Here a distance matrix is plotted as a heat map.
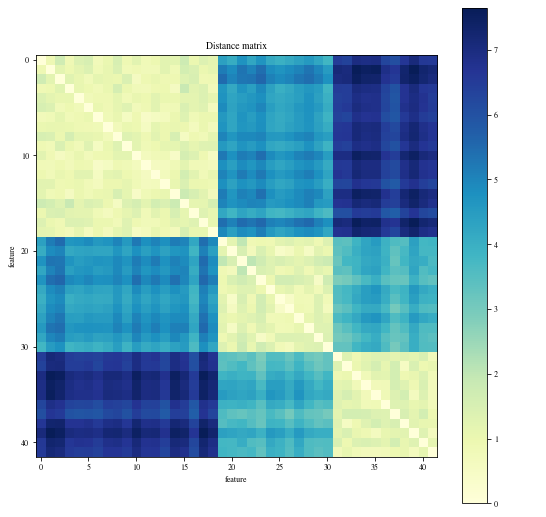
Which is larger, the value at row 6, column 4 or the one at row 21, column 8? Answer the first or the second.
the second
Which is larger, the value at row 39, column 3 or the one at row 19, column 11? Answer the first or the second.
the first
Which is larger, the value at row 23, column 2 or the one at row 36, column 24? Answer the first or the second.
the first
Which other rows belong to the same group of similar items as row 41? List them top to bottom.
31, 32, 33, 34, 35, 36, 37, 38, 39, 40
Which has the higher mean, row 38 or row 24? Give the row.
38
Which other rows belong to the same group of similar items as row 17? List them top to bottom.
0, 1, 2, 3, 4, 5, 6, 7, 8, 9, 10, 11, 12, 13, 14, 15, 16, 18
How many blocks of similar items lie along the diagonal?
3
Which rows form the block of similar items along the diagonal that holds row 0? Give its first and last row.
0 to 18
